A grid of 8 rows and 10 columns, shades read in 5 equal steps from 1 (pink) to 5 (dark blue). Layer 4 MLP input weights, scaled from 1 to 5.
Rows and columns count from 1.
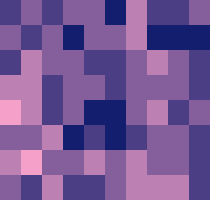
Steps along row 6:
same down up down up down down same up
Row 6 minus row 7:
1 2 -1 2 2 2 2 0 0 0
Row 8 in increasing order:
2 2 2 2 3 3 4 4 4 4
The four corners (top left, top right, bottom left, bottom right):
4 3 3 4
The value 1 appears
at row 5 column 1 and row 7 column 2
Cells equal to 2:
16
